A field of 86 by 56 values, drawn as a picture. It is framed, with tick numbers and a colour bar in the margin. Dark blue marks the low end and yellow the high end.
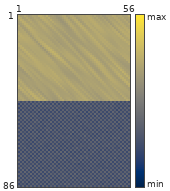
It is made of 2 by 1 panels. Panel 1,1: high, slanting down to the right, faint in contrast. Panel 2,1: low, checkered.
